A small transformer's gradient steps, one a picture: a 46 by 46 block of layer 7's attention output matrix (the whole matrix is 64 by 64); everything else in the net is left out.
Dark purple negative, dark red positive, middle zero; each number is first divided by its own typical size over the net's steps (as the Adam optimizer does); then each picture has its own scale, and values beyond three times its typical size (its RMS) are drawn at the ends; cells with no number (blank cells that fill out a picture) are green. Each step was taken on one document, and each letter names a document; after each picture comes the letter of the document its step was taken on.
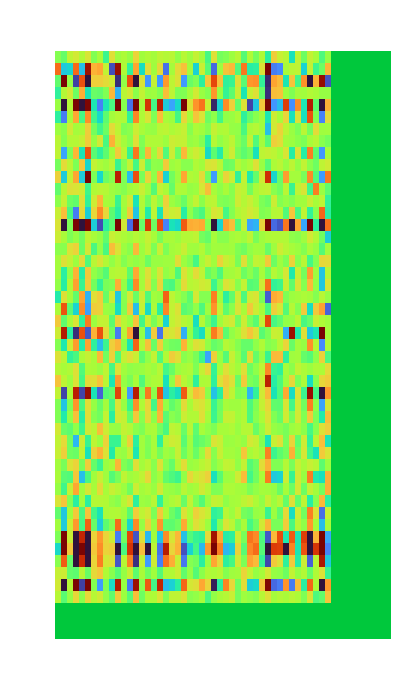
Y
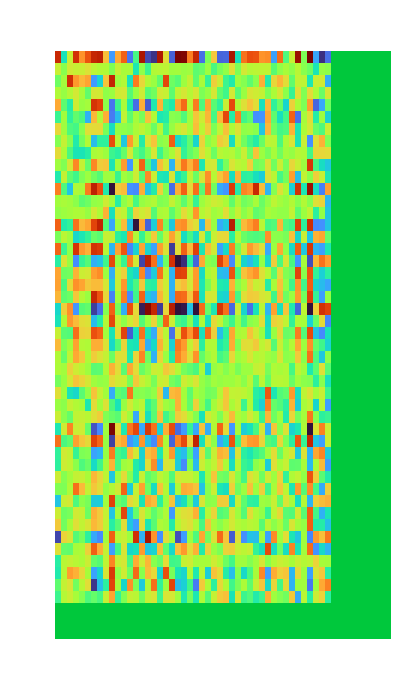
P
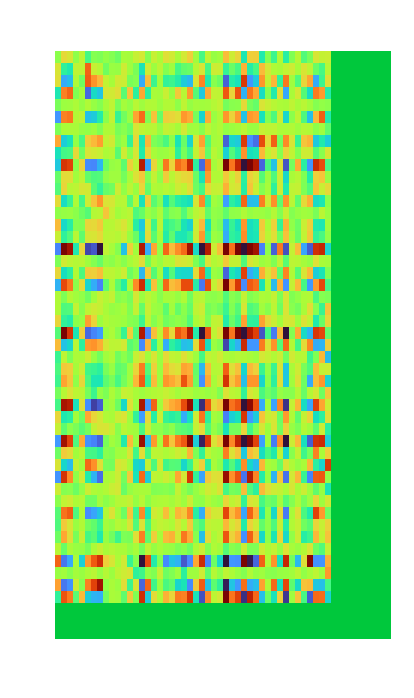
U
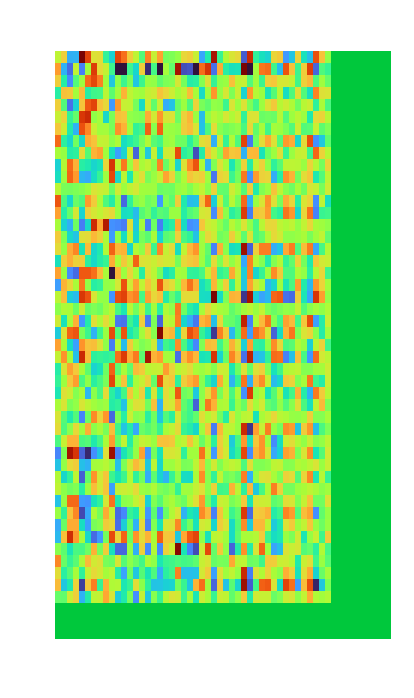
U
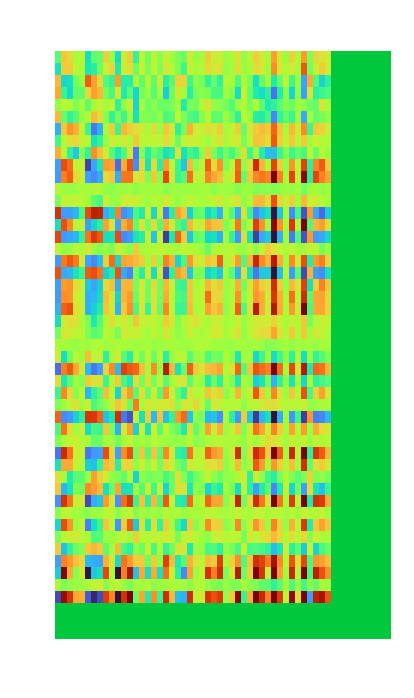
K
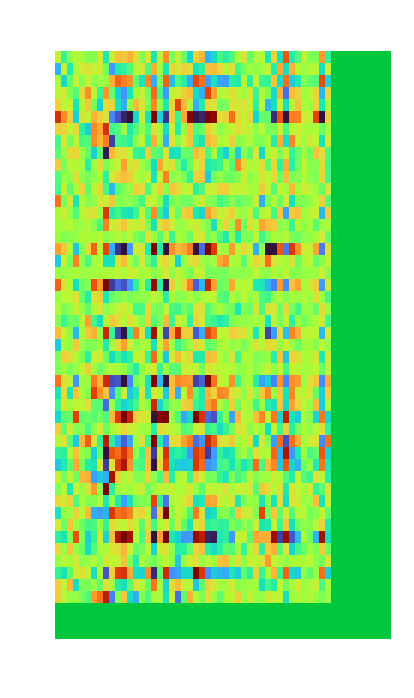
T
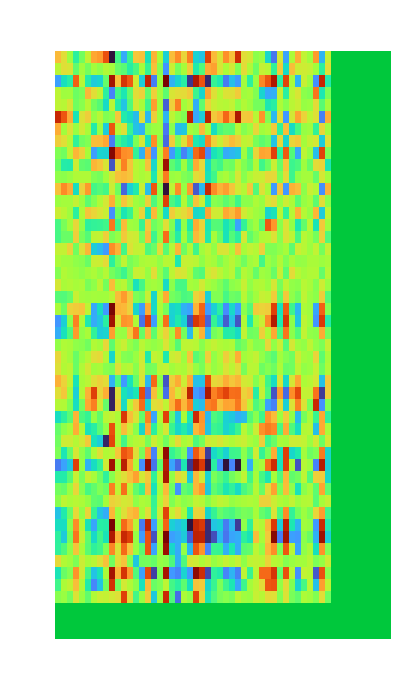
T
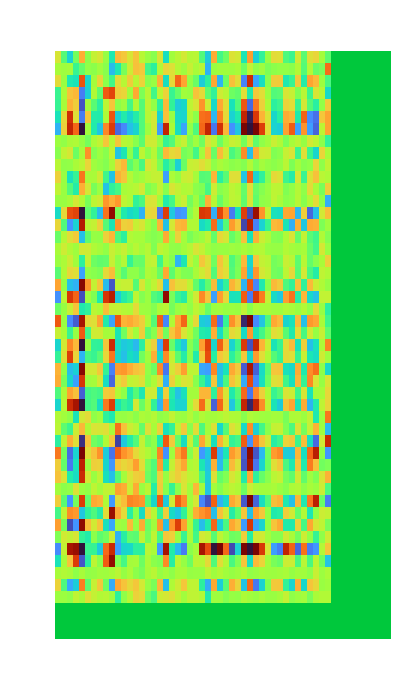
U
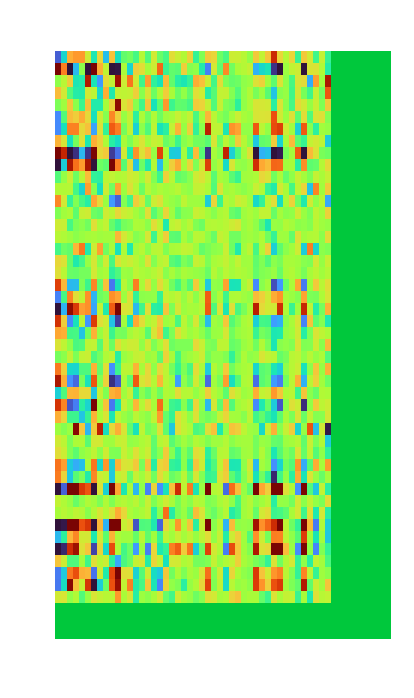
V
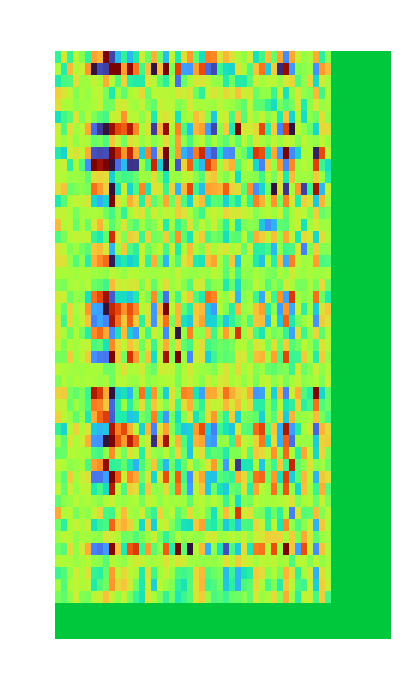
T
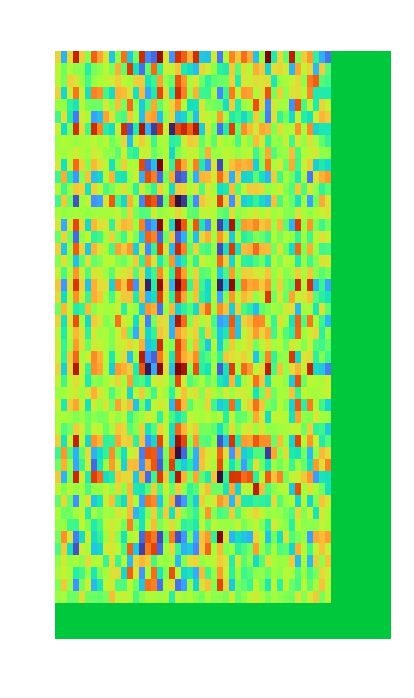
P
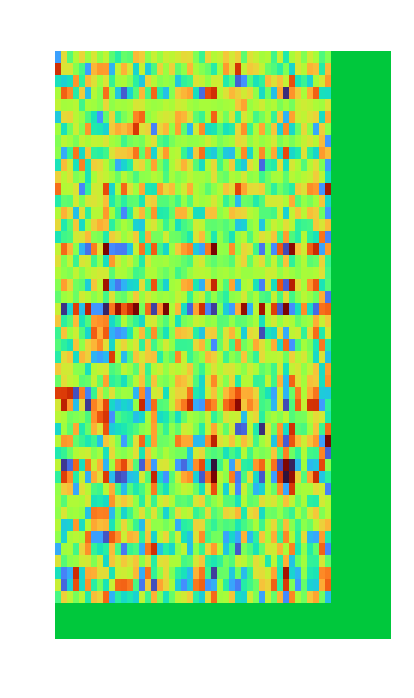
T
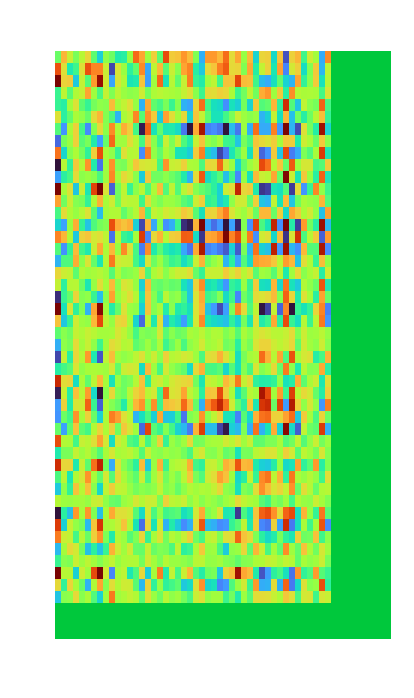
T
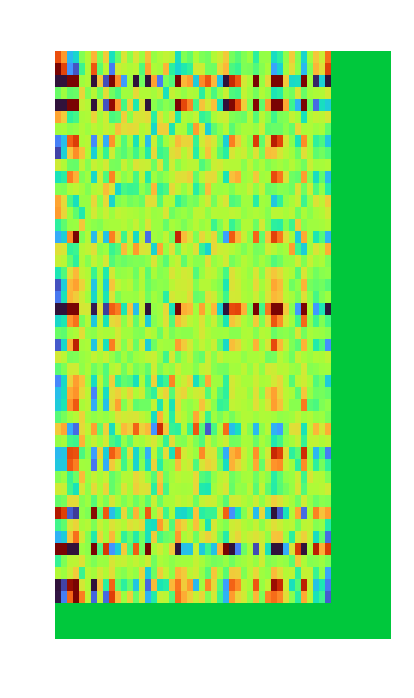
V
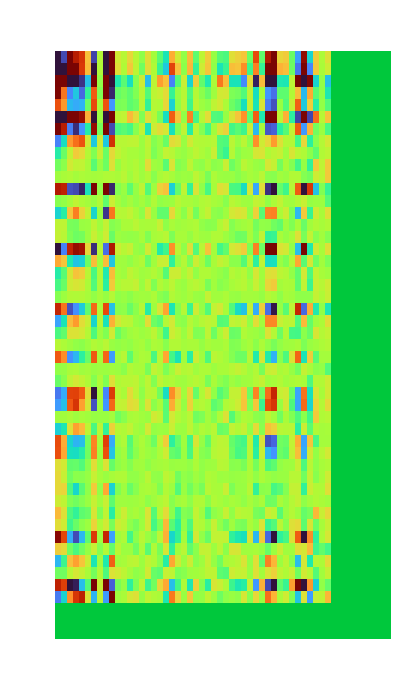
V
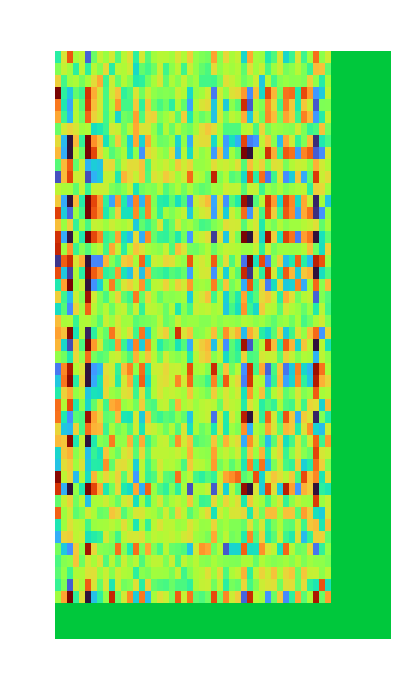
K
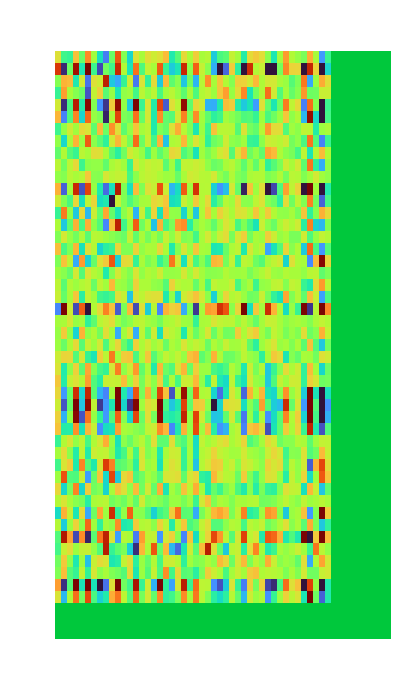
Y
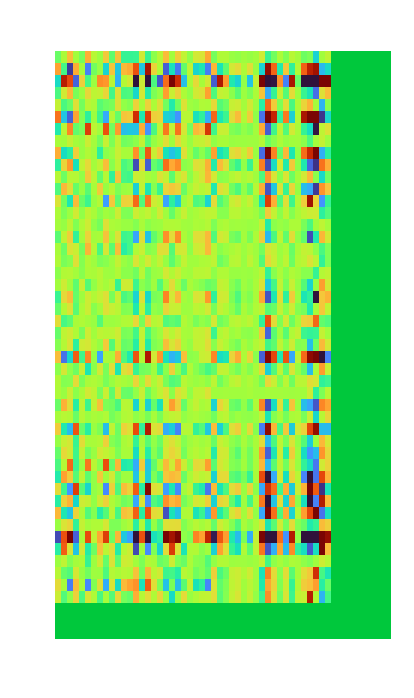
Y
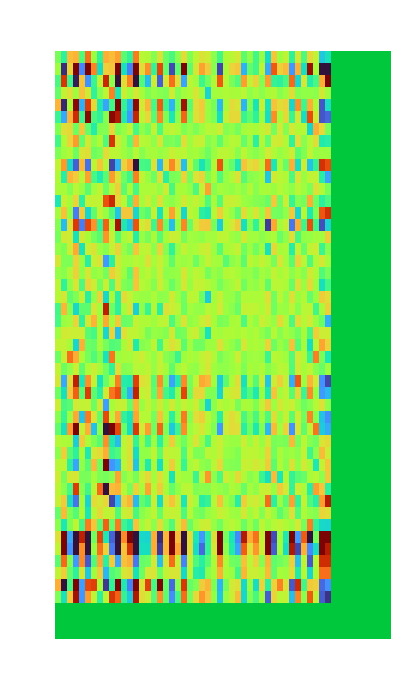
Y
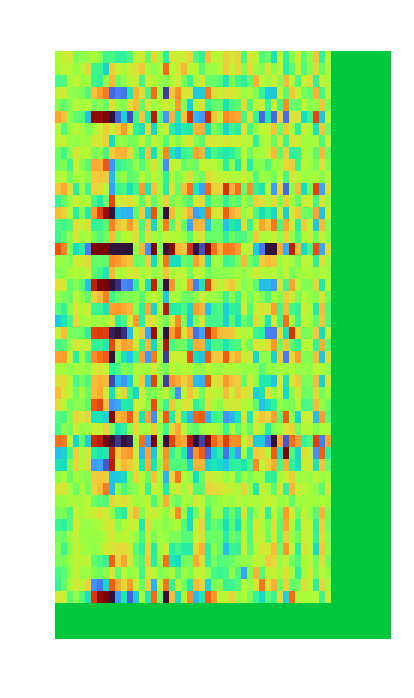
T
